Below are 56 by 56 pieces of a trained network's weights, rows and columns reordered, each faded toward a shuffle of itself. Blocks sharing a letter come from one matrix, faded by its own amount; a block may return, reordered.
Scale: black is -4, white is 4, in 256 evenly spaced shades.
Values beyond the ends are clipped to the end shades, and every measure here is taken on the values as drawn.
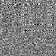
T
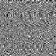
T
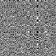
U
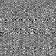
T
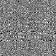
T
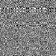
U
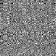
T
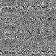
T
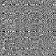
U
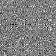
T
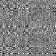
U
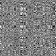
U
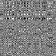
U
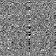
U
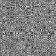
T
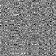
T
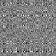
U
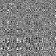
U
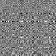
U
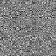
T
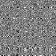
T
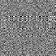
U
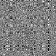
U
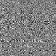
T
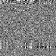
T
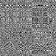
U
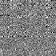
T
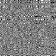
T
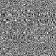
T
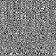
T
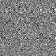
T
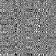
U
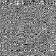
T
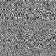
T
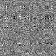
T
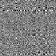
U
